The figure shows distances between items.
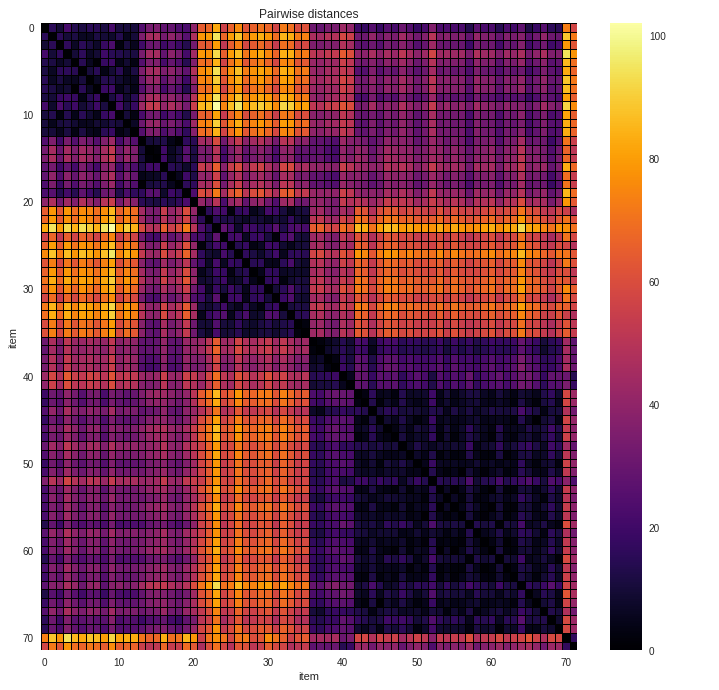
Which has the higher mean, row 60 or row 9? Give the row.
9
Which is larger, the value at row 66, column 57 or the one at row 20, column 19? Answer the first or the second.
the second
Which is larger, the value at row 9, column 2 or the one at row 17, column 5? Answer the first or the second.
the second
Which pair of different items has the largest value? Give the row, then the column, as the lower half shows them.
23, 9
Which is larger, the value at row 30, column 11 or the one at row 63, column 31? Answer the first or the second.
the first
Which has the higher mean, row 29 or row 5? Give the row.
29
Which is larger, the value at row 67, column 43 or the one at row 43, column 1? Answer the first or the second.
the second
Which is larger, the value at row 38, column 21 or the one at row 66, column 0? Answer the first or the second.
the first
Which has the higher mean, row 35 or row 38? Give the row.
35
